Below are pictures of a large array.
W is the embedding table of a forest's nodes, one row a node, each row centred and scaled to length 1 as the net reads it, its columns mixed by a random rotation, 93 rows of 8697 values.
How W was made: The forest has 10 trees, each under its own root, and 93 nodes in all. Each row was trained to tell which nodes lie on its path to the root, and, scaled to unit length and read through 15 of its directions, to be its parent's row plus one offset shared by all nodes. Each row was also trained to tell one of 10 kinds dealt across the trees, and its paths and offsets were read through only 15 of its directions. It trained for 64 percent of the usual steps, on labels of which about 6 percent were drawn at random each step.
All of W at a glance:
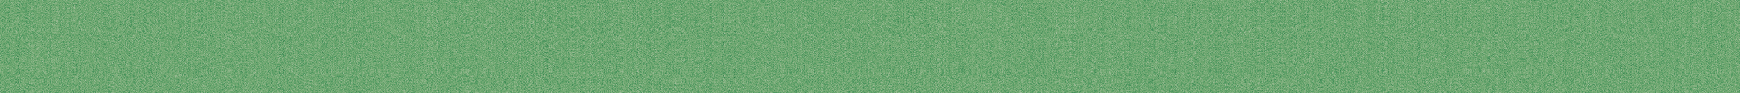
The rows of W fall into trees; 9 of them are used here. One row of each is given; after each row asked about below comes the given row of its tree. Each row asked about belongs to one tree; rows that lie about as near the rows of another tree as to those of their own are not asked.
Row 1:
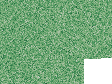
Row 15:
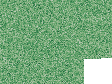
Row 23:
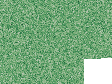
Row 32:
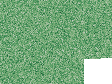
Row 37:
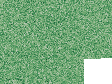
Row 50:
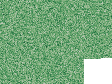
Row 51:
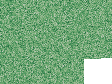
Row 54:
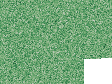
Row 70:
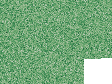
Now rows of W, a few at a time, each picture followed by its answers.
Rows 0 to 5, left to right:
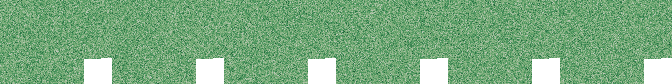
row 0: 23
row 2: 37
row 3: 32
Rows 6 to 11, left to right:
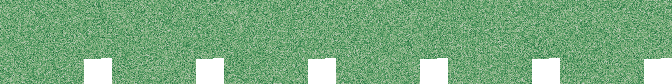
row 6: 23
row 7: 32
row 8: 32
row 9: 15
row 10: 54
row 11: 32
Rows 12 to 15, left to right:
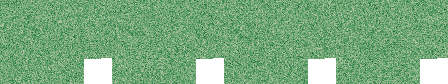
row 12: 1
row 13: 23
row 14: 54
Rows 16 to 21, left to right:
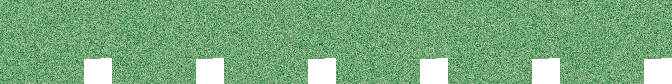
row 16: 50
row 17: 54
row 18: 54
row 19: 50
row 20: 32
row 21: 32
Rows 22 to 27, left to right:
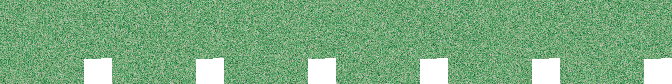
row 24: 1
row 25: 32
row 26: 54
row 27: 50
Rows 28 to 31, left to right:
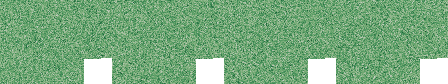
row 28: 15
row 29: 23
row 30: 15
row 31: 51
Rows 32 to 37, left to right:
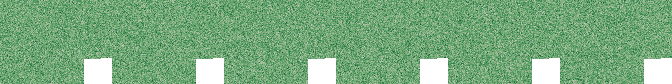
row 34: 70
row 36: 54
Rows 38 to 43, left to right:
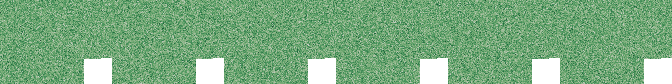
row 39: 50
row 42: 54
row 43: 1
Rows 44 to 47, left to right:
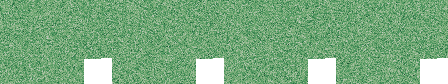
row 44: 54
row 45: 15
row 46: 23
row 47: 1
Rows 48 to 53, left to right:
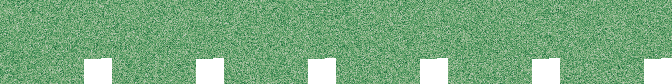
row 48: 32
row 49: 15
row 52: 23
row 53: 51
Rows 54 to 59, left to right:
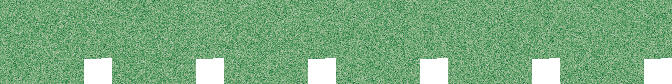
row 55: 70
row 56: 15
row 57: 50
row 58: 23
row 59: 23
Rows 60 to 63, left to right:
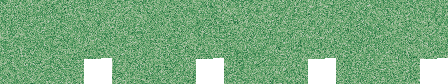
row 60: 15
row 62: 32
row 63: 1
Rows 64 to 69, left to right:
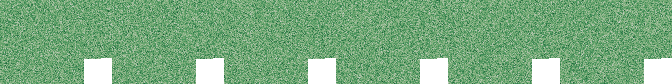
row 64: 54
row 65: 15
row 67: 32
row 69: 1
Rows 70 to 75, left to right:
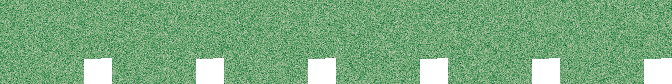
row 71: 1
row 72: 1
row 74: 70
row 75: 54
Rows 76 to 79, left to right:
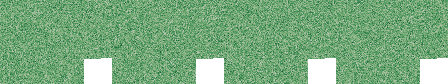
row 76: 32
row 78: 37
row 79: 23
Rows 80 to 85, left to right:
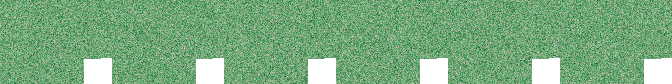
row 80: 15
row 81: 23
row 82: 23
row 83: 15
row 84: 50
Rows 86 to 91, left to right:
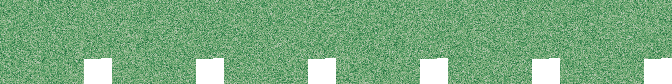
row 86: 70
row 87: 15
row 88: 54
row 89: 50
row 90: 70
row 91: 1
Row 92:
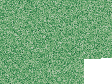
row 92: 70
